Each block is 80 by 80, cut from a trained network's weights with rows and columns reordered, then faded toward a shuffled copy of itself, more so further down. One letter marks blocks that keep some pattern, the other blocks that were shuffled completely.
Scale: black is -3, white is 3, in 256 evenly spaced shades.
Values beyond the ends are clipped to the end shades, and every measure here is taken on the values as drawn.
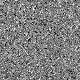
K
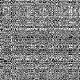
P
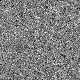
K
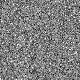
K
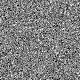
K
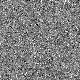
K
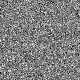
K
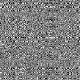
P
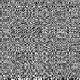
P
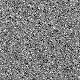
K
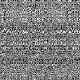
P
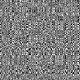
P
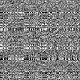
P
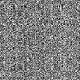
P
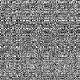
P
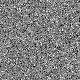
K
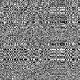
P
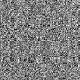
P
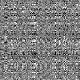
P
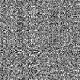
P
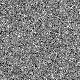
K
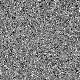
K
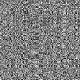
P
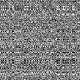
P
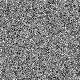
K
